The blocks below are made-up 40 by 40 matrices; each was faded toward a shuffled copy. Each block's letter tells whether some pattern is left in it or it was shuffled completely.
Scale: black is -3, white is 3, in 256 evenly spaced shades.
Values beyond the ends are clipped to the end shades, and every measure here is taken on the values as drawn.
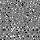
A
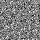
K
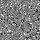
K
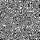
A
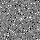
K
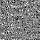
A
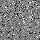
K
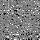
A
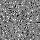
K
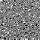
A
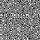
A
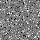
K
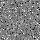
K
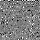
A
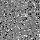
A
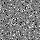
K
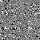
A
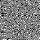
A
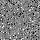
K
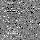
A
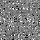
A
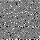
A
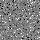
K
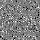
A
